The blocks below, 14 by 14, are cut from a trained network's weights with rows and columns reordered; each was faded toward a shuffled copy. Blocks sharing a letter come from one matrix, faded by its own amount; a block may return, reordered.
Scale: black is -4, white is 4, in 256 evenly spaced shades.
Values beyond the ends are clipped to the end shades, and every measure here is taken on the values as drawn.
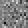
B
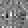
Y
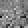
Y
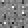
B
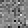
B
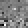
Y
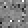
B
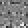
Y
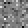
B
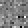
Y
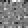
Y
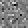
B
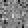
B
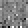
Y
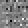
B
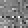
Y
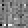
Y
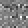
Y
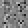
B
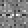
Y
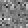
Y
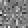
B
